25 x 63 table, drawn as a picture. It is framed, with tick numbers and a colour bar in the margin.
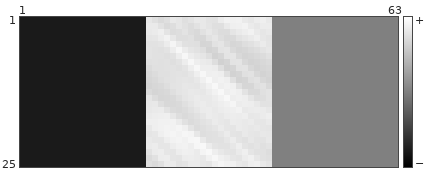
It is made of 1 by 3 panels. Panel 1,1: very low, flat. Panel 1,2: very high, slanting down to the right, faint in contrast. Panel 1,3: middling, flat.
